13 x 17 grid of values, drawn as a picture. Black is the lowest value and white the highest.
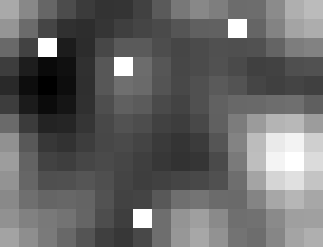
Calmest part: centre. Stripes: none. Lone odd cells: 4, each higher than its neighbours. Mirror symmetry: none. Ninth with the lowest average: middle left. Grain: blotchy.
